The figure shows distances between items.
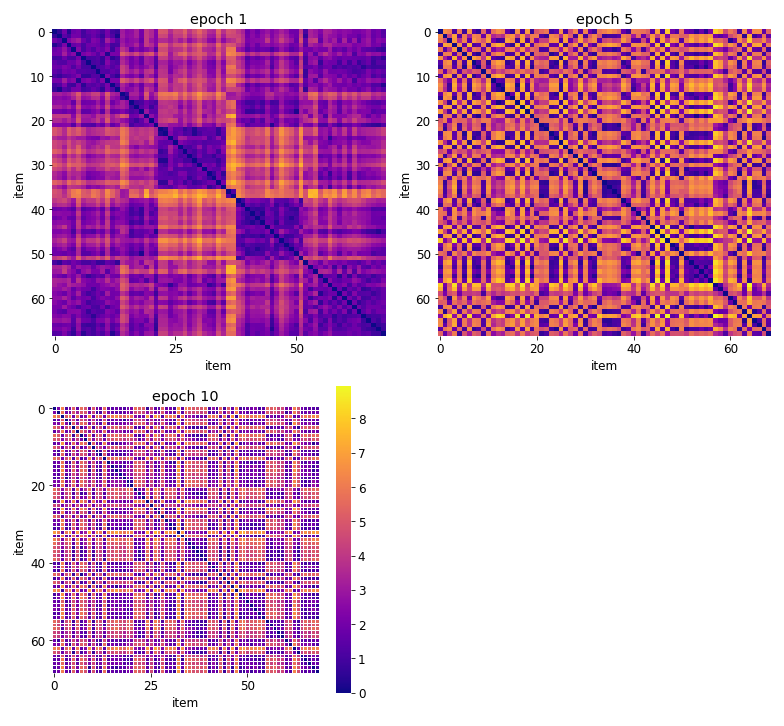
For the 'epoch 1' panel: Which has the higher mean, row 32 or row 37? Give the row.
37
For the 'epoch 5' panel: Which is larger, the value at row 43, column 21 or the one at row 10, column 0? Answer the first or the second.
the first
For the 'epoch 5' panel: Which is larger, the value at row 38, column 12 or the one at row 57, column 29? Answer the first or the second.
the second
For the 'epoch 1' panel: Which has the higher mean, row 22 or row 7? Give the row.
22
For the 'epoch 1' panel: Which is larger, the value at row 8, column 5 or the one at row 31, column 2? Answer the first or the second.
the second
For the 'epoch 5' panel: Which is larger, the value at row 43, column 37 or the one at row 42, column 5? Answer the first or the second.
the second
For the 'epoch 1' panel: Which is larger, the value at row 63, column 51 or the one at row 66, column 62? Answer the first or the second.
the first
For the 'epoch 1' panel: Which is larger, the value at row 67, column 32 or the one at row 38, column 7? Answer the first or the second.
the second
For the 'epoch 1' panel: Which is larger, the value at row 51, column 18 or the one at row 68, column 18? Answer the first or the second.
the first
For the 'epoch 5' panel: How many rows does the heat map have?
69
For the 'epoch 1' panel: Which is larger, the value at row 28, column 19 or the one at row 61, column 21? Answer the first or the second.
the first
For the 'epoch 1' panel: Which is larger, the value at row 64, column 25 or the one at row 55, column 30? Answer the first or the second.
the second
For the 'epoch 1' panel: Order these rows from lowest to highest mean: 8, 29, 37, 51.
8, 29, 51, 37
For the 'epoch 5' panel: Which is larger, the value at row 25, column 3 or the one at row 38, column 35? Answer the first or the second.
the first
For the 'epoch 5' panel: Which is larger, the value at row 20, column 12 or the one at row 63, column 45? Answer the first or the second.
the second
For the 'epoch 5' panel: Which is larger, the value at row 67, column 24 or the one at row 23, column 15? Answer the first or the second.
the second
